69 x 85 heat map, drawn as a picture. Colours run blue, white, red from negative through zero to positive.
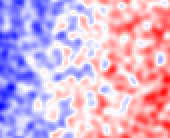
The field is mottled with small blotches. Values rise toward the right. No lone cell stands out from its neighbours.
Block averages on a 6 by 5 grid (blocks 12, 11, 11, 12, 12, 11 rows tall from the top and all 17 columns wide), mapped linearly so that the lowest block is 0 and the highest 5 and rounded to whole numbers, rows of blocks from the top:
0 1 2 4 4 / 0 1 2 4 4 / 0 2 3 4 4 / 0 2 2 4 5 / 0 2 3 3 5 / 1 1 3 4 5
